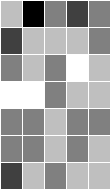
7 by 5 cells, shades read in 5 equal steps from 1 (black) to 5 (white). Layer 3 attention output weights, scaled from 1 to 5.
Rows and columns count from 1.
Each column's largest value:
5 5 4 5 4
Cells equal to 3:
14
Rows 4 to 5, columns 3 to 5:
3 4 4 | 4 3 3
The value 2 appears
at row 1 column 4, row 2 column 1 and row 7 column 1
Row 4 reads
5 5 3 4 4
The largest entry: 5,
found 3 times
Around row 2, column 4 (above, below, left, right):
2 5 4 3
